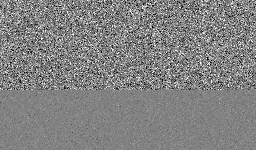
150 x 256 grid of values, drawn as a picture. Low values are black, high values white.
The halves do not mirror each other. There are no regular stripes. The texture is fine-grained noise. The bottom part is calmer, past a seam about 60% of the way down. A few values lie far out on both sides of the bulk. No overall slope runs across the table.
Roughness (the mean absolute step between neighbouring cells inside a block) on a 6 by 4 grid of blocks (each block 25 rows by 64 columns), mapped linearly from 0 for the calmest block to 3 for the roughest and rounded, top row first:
3333 | 3333 | 3333 | 2222 | 0000 | 0000
